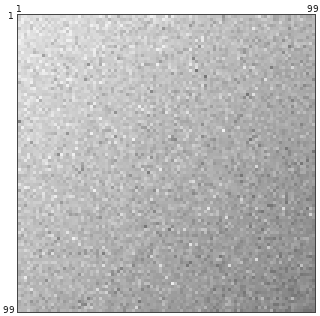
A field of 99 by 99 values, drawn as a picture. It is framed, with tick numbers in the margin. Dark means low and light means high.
Values rise toward the top left. The top left is the ninth with the highest average. No single row or column stands out from its neighbours. The values follow a bell shape. There are no regular stripes.
